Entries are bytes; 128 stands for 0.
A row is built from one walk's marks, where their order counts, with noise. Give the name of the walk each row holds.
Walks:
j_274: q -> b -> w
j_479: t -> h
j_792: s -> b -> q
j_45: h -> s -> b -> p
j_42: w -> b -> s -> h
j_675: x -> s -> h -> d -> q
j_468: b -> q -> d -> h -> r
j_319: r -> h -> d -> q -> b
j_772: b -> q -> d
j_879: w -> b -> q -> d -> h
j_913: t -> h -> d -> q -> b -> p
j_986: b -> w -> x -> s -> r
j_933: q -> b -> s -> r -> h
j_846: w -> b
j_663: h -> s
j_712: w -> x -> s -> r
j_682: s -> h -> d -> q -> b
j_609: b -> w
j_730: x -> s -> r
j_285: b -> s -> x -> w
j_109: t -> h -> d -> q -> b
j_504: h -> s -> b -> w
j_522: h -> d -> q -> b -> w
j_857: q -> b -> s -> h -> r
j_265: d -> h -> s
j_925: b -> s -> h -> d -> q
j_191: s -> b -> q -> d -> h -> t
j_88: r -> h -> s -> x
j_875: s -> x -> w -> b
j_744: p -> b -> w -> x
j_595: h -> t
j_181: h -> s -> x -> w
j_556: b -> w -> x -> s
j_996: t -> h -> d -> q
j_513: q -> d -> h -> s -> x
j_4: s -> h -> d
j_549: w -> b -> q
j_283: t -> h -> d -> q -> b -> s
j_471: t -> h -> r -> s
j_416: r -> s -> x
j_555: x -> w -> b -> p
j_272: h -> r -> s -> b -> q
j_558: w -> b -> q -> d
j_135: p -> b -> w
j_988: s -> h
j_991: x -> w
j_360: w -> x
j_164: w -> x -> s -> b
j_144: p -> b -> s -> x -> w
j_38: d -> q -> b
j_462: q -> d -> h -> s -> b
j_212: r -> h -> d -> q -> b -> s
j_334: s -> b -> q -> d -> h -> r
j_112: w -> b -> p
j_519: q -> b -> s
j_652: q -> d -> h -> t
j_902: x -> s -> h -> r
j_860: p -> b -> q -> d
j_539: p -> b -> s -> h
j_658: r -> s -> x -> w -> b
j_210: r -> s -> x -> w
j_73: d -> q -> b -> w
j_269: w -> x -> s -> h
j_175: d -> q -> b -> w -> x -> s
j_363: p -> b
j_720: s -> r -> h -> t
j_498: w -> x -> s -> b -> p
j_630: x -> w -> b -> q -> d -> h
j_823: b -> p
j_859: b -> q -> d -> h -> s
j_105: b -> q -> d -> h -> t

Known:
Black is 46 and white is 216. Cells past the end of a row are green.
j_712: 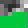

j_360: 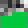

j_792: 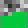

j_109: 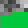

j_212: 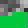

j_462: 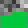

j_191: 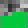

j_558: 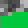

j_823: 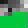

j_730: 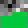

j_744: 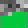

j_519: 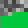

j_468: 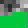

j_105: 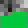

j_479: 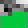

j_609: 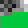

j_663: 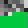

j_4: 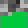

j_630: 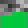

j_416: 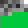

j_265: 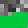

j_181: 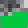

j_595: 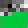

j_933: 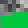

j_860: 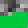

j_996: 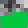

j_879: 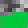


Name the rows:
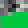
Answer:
j_135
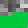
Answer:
j_682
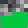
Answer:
j_555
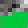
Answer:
j_210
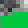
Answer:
j_285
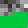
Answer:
j_45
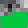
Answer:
j_925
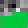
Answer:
j_991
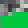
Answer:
j_334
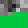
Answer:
j_73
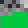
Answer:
j_513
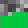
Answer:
j_175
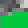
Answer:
j_658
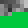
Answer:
j_859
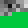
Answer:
j_272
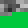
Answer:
j_539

